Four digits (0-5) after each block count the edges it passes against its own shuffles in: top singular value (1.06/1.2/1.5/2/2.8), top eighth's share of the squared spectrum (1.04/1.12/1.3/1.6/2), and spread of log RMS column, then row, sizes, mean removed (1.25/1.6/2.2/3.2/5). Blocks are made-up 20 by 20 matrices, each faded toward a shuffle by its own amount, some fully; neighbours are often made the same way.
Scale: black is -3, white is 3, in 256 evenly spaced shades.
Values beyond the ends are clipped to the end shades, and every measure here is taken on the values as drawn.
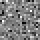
0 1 0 0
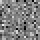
1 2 2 0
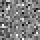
1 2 2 0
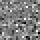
0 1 0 0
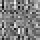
3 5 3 2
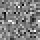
2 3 0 1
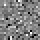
0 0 0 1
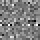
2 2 0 2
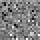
0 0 0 0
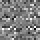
3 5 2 2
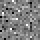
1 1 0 0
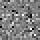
2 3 0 1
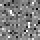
0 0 0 0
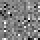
3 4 1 1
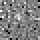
0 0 0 0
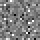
1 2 0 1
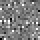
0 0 0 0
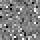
0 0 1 0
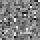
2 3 1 0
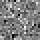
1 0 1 0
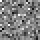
1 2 0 0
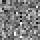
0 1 1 0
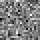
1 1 1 0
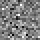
1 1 1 0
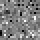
2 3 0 1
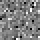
1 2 0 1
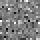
2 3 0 1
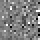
2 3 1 0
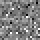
1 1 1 0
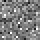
1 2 0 0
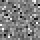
1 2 0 0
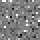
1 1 0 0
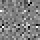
3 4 1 1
